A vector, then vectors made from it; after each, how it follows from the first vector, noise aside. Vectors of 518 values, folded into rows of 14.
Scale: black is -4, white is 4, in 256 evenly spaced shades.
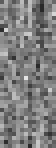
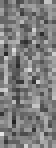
wrapped around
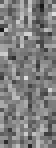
copied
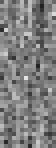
copied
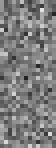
sign-scrambled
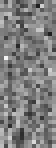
wrapped around
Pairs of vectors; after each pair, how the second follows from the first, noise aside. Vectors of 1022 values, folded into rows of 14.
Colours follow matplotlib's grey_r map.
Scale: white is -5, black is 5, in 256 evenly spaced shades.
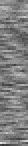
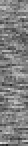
copied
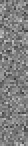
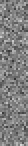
copied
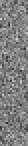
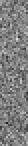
copied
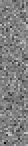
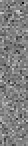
reversed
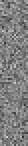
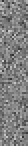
copied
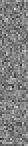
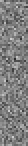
reversed
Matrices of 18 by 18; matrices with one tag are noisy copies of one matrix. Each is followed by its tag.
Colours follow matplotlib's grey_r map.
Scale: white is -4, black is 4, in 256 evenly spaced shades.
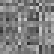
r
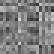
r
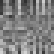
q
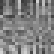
q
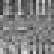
q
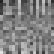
q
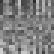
q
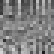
q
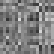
r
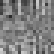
q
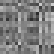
r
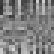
q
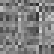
r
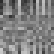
q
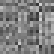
r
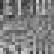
q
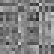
r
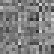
r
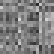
r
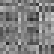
r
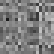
r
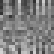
q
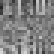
q
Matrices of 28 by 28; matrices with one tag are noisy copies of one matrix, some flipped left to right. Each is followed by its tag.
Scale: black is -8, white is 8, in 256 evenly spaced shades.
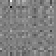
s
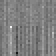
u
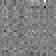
s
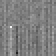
u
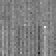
u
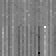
u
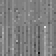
u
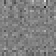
s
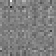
s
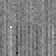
u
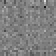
s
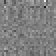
s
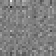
s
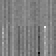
u
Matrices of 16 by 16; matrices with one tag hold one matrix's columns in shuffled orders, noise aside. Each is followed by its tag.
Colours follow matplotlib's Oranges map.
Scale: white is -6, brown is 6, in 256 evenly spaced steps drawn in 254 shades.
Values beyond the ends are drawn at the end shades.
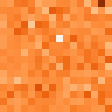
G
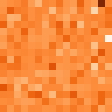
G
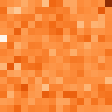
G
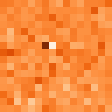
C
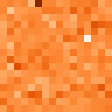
G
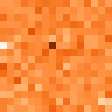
C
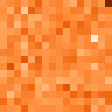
G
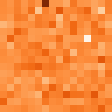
G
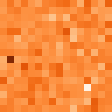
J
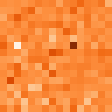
C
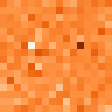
C
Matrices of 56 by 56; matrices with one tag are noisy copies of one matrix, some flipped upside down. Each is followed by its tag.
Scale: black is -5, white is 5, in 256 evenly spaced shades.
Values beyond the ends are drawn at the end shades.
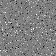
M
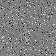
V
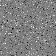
M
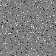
M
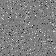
V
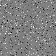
M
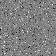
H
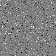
M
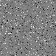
M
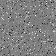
V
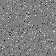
V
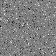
H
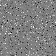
M
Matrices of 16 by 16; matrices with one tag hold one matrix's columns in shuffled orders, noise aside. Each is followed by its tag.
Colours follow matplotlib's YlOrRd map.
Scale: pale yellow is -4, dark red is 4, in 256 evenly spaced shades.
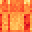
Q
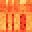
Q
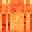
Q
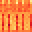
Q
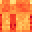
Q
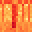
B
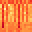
B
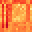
B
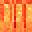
B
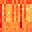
B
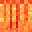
B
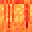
B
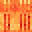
Q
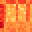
B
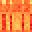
Q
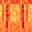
B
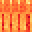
Q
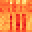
Q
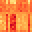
Q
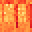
B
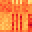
Q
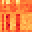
Q
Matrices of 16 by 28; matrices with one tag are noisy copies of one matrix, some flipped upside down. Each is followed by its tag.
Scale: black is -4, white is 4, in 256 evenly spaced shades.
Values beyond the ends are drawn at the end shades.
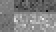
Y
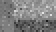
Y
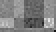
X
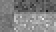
Y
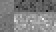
Y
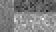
Y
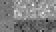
Y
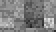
X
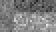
Y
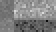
Y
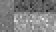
Y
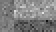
Y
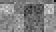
X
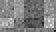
X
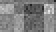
X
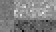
Y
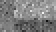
Y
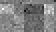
X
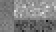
Y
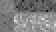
Y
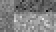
Y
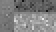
Y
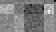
X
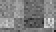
X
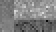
Y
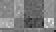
X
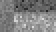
Y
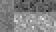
Y
